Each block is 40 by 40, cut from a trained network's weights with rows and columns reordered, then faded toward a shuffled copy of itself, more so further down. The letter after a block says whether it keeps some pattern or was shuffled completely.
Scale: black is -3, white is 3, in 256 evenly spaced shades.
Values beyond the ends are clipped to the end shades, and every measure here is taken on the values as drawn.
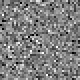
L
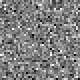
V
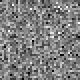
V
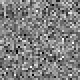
V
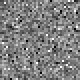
L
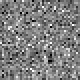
V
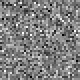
L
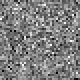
L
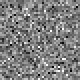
V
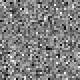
L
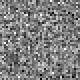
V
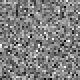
L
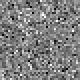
L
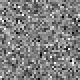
L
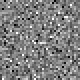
L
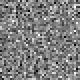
V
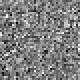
V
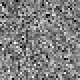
L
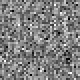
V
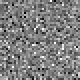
V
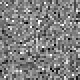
V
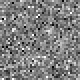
L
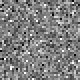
L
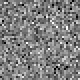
L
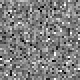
V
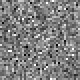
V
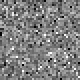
L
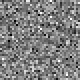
L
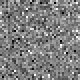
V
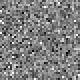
L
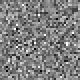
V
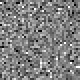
L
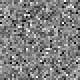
L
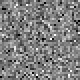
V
